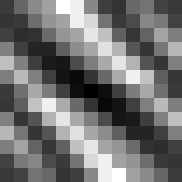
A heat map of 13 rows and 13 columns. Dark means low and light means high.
There is no overall slope. There is no seam. It looks the same turned upside down.
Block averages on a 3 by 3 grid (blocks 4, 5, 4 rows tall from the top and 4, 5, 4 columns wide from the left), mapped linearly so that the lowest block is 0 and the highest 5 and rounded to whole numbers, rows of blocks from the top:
051 | 202 | 150
